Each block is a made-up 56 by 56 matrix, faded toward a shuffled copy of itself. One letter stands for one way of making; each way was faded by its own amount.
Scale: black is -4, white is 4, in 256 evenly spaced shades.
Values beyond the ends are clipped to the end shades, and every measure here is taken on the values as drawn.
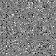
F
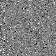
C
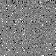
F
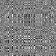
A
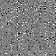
F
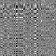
A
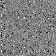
F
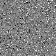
C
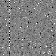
F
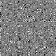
F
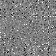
F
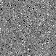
C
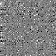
F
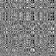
A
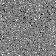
C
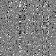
F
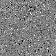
C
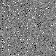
C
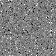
C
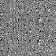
F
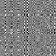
A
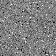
C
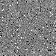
C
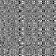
A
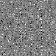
F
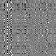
A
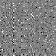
F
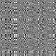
A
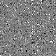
F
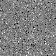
C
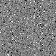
C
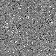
C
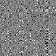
F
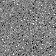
C
